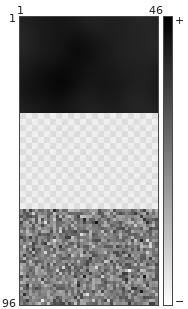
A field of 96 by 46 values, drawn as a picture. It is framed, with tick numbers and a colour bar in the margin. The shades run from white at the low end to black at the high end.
The table splits into 3 rows of 1 panel. Panel 1,1: very high, smooth, faint in contrast. Panel 2,1: very low, checkered, faint in contrast. Panel 3,1: middling, fine-grained, strong in contrast.
